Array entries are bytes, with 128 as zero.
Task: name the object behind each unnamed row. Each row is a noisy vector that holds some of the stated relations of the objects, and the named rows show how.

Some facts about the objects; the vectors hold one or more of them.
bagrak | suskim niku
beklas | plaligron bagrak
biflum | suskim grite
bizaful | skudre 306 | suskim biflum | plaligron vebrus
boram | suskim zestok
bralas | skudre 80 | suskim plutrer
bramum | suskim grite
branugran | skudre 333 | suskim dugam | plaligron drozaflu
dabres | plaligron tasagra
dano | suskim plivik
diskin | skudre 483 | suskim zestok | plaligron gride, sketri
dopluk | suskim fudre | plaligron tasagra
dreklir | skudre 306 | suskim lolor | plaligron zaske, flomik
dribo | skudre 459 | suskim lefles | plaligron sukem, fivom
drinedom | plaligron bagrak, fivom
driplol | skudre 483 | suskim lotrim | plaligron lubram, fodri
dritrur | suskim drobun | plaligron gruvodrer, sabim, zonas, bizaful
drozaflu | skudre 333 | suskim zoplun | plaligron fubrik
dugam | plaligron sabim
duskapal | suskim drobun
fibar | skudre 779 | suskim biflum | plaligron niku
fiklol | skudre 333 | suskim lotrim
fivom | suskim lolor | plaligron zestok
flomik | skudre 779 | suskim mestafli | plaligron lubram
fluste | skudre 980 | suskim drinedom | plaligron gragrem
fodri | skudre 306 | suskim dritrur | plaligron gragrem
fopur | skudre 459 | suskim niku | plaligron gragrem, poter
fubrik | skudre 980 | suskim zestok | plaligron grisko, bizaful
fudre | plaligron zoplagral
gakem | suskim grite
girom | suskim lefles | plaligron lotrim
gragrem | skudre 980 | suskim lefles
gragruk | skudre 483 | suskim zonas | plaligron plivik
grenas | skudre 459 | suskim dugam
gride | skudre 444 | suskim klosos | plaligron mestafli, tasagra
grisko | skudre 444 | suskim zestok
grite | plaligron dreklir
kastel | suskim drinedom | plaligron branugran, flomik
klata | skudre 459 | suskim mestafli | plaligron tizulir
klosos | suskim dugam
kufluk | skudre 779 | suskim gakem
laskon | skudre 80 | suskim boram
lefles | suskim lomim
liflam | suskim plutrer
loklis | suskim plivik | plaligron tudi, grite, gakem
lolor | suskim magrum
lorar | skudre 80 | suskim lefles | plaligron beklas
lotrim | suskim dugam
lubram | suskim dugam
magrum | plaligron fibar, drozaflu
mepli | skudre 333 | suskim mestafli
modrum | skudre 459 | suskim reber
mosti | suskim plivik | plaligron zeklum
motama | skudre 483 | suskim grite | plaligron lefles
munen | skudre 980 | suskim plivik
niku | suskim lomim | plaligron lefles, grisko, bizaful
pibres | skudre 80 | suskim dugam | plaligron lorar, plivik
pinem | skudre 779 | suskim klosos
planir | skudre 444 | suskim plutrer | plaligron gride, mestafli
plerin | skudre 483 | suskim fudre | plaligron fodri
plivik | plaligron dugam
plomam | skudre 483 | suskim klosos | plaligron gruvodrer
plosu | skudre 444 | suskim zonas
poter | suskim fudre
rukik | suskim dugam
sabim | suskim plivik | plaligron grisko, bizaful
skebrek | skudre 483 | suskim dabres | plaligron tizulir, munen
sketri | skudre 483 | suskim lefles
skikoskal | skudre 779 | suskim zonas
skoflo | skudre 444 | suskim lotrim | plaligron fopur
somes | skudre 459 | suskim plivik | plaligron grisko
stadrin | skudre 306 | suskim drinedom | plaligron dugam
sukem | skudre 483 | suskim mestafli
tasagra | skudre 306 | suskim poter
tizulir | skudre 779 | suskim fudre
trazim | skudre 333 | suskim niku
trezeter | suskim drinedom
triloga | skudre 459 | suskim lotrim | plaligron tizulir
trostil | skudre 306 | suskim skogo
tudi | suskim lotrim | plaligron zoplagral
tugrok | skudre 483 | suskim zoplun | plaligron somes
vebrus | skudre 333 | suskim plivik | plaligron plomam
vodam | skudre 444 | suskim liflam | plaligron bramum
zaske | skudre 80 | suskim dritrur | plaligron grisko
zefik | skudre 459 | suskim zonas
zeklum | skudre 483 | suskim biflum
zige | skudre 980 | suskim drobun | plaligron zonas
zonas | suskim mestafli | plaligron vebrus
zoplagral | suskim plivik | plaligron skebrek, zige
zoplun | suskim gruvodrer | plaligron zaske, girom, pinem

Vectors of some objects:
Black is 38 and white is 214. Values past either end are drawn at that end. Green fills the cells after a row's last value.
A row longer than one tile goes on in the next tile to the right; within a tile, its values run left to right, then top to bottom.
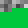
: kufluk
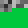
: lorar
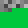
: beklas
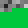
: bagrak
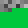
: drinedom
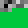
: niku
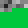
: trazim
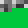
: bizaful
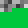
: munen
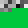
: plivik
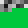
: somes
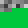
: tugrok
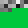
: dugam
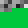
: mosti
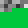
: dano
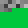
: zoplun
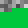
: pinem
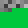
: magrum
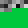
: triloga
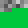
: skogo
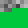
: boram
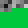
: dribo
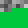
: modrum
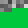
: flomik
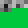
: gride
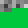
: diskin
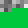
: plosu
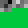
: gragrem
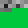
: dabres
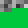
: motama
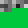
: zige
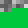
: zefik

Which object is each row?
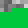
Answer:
mestafli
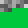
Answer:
plomam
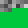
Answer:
plerin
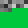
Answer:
branugran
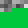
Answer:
mepli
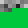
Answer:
dritrur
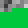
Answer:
sketri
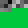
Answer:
fopur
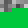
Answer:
zeklum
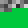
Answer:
skoflo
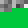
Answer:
gragruk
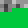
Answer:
tasagra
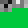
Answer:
lefles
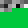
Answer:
skebrek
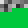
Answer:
zaske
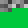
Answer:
driplol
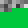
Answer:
vodam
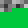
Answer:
bramum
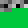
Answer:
tudi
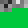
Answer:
lomim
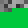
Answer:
grite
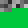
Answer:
fluste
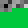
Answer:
girom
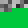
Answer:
pibres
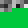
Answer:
klata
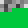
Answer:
grisko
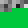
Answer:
stadrin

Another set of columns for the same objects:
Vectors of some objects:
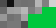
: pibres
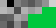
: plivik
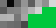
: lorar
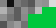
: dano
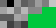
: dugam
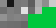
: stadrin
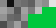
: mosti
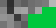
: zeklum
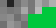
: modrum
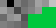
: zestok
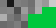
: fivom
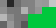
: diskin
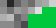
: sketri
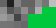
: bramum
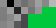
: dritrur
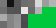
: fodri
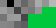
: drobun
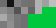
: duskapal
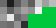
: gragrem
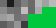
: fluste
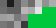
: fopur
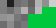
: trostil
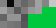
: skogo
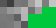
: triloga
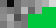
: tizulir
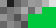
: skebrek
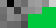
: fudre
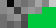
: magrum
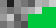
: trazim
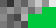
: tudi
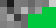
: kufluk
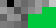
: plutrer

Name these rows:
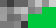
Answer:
driplol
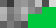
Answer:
gride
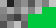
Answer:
somes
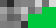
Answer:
skoflo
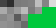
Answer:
pinem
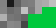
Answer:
plerin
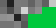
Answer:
fibar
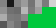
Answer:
planir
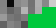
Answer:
vodam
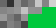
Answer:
branugran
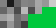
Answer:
zige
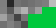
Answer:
motama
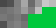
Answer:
zefik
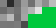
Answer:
dribo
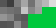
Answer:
flomik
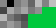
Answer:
zaske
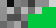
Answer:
sabim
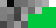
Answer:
zoplagral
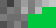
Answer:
klata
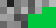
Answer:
fubrik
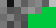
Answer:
grite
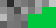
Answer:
dopluk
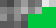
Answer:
gragruk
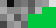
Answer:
munen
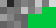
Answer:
dreklir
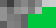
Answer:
sukem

